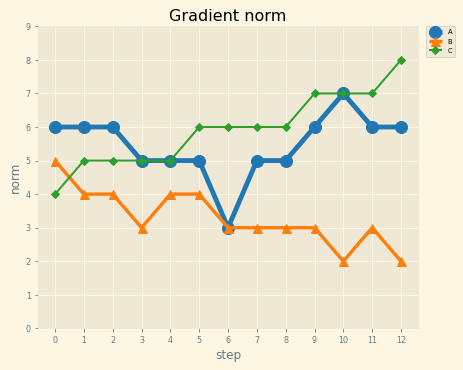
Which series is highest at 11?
C
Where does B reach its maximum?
0
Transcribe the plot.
Title: Gradient norm
x-axis: step, ticks 0 1 2 3 4 5 6 7 8 9 10 11 12
y-axis: norm, ticks 0 1 2 3 4 5 6 7 8 9
Legend: A, B, C
Values:
A: 6 6 6 5 5 5 3 5 5 6 7 6 6
B: 5 4 4 3 4 4 3 3 3 3 2 3 2
C: 4 5 5 5 5 6 6 6 6 7 7 7 8
